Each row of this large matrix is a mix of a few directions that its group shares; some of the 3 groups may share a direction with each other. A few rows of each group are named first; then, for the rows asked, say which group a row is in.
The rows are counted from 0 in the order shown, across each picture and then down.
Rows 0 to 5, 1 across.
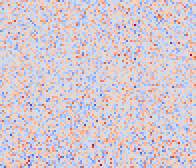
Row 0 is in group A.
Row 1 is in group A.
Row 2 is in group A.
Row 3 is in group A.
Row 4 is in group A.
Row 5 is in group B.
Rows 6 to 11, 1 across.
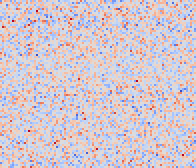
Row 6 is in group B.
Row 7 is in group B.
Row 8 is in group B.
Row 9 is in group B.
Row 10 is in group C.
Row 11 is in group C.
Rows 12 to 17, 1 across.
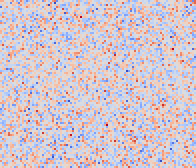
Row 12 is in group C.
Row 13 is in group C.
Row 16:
B
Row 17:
C
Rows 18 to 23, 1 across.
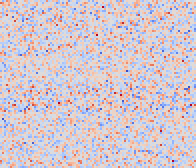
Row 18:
A
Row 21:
B
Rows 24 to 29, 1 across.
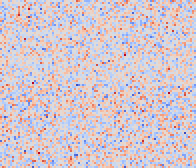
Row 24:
B
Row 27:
A
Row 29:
A
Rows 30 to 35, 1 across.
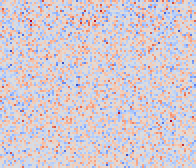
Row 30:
A
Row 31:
A
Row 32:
C
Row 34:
C
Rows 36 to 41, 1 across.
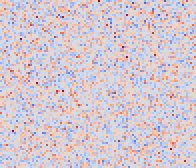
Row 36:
B
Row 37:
C
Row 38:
B
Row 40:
B
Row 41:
C
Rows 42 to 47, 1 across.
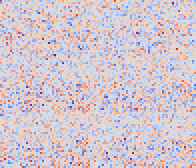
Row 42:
A
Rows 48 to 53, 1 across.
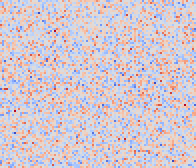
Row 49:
C
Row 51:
C
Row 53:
C
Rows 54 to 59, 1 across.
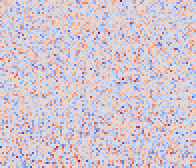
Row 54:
A
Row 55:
A
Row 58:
A
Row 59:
C
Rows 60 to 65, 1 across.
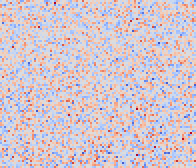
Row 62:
B
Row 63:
B
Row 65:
A
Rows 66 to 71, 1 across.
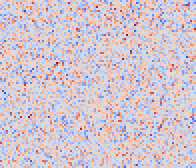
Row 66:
B
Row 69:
B
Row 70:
C
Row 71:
A
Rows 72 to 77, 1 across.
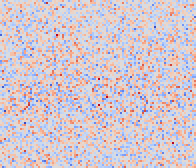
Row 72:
C
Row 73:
C
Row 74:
C
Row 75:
B
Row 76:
A
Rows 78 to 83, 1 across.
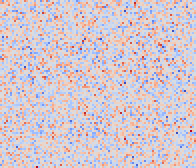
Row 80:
B
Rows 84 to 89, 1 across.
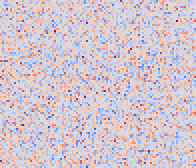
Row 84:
A
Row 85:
C
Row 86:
C
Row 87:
A
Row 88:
A
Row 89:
C
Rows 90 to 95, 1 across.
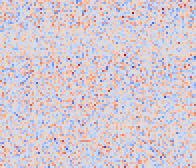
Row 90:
B
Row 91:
A
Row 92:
A
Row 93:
A
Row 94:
A
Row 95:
B
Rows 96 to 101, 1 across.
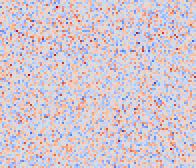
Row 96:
C
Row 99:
A
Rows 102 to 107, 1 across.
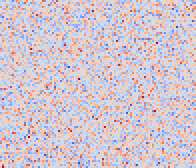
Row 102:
C
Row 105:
C
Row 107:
B
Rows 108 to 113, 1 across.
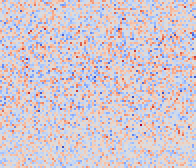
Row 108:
C
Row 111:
B
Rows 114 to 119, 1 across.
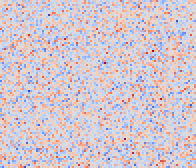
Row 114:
A
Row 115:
B
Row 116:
B
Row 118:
B
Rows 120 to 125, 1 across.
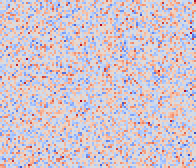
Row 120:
A
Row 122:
B
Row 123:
C
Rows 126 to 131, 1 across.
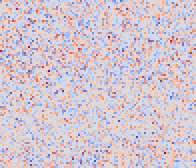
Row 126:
B
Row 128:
A
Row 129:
C
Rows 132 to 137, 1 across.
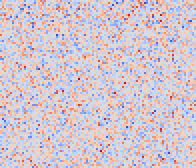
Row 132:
B
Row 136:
B
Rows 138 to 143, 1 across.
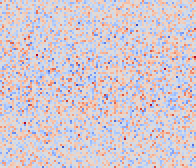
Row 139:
B
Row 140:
A
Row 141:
A
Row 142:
B
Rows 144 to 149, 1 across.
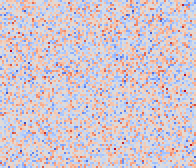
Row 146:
B
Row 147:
A
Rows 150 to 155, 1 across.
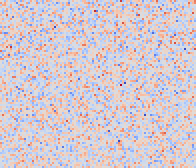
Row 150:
A
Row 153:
A
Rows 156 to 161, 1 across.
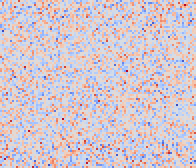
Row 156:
B
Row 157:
B
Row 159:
A
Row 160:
C
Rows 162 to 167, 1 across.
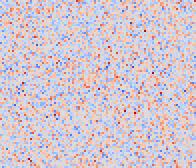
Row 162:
A
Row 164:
B
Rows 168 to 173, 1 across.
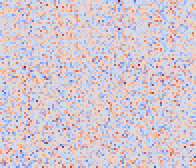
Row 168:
C
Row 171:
B
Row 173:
C
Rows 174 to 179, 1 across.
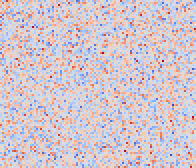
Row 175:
A
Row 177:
C
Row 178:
C
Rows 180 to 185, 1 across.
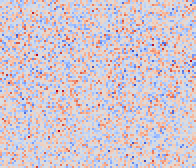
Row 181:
B
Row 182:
C
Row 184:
B
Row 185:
B
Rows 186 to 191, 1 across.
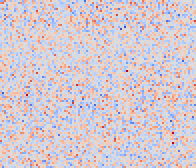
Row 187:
A
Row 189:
A
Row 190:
C
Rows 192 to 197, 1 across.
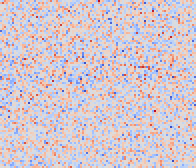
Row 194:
C
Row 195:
C
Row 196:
A
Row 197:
C
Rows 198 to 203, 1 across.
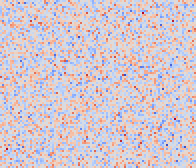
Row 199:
A
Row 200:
C
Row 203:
A
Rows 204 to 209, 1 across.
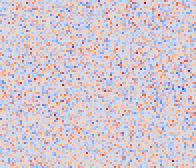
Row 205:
A
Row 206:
B
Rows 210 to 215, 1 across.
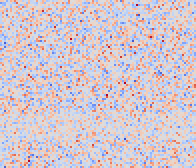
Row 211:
B
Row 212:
A
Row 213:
A
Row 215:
B
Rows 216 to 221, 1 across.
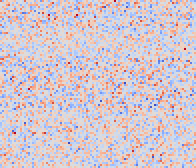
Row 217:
C
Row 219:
C
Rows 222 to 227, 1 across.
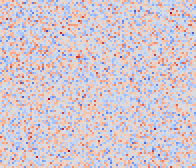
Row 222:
C
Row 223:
C
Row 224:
A
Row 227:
B
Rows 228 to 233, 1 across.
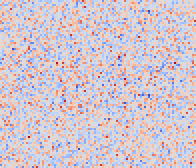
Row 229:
B
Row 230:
C
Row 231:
C
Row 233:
A
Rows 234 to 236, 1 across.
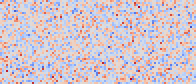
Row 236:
A
